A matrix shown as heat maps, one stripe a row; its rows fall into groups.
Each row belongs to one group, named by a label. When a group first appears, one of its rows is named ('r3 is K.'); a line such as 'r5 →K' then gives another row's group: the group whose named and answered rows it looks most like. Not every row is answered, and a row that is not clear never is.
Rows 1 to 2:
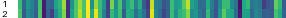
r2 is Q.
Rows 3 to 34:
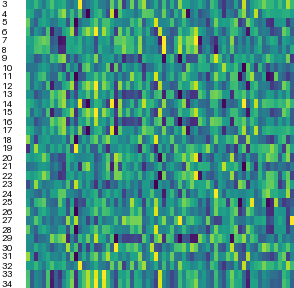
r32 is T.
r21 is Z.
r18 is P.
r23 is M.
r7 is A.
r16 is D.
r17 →T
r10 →Z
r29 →D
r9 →D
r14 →T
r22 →A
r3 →T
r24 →D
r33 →Q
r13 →D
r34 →Q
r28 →P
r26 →P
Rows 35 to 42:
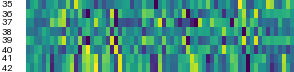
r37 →D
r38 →Z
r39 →T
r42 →Q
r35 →M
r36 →T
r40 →Z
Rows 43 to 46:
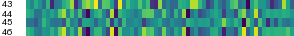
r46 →T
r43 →Q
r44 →T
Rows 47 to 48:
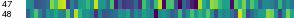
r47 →D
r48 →M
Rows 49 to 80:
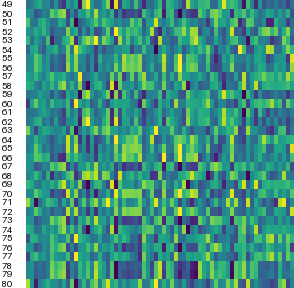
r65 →A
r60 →M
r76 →D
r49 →Z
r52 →A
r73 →D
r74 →T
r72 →A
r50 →D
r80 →P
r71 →P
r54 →M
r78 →D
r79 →D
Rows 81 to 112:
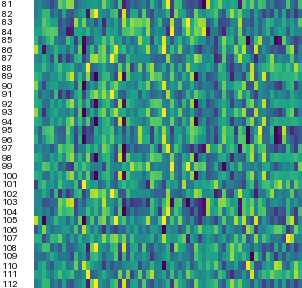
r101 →M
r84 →A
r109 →Z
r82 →Z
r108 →Z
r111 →T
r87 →Q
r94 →T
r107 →P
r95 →P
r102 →Q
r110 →M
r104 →D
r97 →D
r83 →A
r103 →D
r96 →P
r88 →T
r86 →P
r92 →T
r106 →M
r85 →P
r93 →P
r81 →D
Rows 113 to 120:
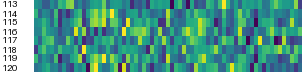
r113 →D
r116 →A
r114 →Q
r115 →Q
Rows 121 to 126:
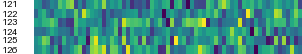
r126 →Q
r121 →D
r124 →Z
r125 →Z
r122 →M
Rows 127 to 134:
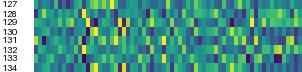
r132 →M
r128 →M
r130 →Z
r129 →T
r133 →P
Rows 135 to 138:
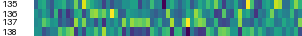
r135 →M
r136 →Q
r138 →D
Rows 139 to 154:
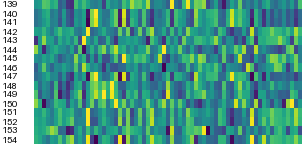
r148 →Q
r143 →M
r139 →A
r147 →Z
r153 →A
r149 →Q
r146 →M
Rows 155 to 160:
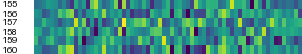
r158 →T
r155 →Z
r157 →A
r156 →D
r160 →D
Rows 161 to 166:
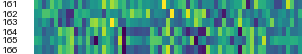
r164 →D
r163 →Q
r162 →A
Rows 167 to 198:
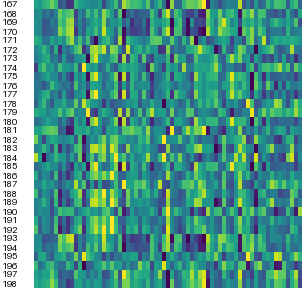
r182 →P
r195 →M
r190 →D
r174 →M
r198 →A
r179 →T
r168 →D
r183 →Q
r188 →Q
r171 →T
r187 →A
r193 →D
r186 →Q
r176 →Z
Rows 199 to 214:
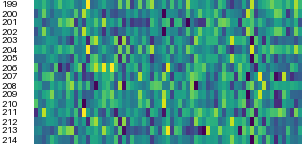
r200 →M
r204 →T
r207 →P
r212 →Z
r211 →M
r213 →D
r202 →M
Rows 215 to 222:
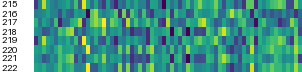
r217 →Q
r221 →D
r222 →T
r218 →D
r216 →Z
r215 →M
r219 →M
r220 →T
